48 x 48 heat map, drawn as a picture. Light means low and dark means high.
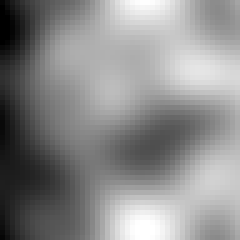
Grain: smooth. Lone odd cells: none. Stripes: none. Slope: up to the left.
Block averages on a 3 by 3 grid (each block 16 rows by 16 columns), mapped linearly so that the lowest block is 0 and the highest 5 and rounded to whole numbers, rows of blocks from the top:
4 0 0 / 4 2 2 / 5 1 0
